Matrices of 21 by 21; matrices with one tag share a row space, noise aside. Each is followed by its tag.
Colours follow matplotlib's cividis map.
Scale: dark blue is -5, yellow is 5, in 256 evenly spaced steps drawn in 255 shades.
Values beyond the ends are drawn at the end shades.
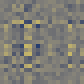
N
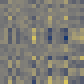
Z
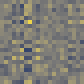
N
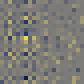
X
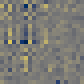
X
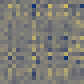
Z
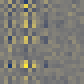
X
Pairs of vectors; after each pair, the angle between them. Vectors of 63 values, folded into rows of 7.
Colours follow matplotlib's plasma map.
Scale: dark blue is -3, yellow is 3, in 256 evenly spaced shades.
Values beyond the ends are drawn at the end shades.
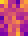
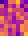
nearly opposite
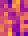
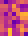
partly aligned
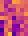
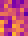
nearly opposite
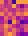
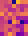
nearly parallel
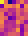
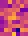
partly opposed
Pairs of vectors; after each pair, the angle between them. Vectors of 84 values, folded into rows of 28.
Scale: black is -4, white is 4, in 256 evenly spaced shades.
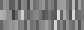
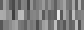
nearly parallel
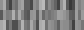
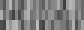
nearly opposite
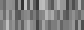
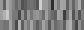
partly aligned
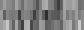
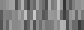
partly opposed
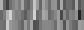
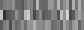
partly opposed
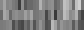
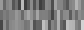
orthogonal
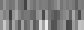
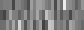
orthogonal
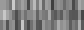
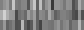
nearly parallel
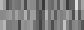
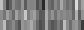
nearly parallel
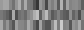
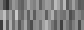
partly opposed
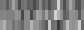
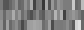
partly aligned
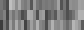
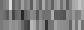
partly aligned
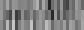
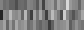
partly opposed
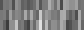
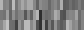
nearly opposite
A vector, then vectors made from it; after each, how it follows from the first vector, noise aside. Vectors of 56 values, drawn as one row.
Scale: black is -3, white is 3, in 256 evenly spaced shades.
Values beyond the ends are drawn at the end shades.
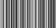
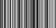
negated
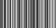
negated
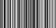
negated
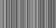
shrunk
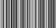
copied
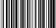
scaled up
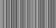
shrunk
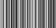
copied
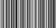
copied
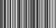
negated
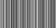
shrunk
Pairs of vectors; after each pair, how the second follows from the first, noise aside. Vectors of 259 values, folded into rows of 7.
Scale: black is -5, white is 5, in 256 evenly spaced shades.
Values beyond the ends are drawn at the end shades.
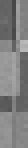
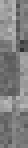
negated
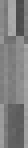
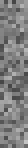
shuffled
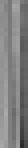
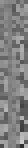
sign-scrambled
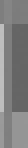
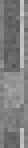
wrapped around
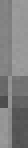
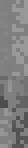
partly zeroed
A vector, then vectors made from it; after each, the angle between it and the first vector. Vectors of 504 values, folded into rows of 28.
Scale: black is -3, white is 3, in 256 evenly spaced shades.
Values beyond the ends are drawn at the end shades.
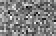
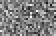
partly aligned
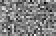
partly aligned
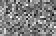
partly aligned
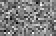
partly opposed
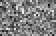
partly opposed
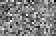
partly opposed
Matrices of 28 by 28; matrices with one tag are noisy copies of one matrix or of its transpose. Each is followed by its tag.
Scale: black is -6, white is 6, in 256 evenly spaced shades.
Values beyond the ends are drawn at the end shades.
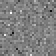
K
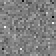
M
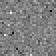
K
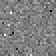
K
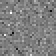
K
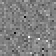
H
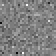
M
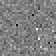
H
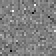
K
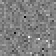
H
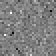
K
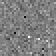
H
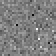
H
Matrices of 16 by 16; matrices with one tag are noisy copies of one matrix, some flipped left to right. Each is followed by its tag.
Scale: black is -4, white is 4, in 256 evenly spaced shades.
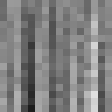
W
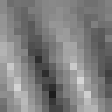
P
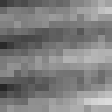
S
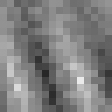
P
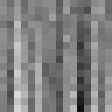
W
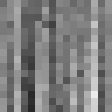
W
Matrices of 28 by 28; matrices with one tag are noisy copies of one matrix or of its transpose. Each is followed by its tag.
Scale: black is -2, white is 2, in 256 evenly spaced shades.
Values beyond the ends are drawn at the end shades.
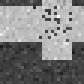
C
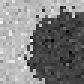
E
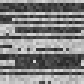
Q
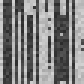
Q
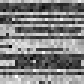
Q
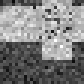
C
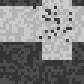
C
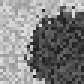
E
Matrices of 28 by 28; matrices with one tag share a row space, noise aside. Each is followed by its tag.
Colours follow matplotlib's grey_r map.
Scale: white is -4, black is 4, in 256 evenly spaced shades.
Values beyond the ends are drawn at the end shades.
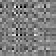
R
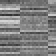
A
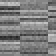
A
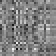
R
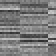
A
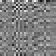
R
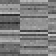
A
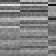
A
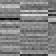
A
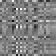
R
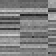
A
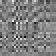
R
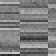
A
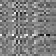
R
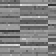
A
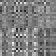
R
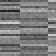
A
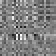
R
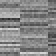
A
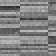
A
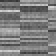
A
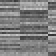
A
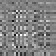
R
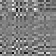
R
